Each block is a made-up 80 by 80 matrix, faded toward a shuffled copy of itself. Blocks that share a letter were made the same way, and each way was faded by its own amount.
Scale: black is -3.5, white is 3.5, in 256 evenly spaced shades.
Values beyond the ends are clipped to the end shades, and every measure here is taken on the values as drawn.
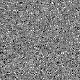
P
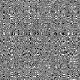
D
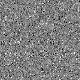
P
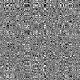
D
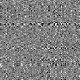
D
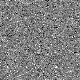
P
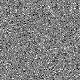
P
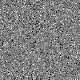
P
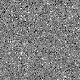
P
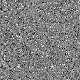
P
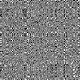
D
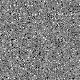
P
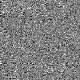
P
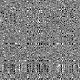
D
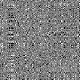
D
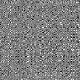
D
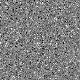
P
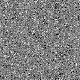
P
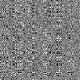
D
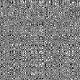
D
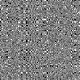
D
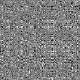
D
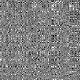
D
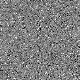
P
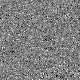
P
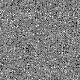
P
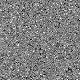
P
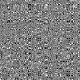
D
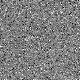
P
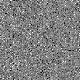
P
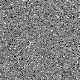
P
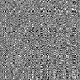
D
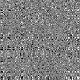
D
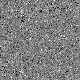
P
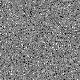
P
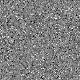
P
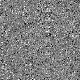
P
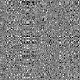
D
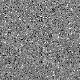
P
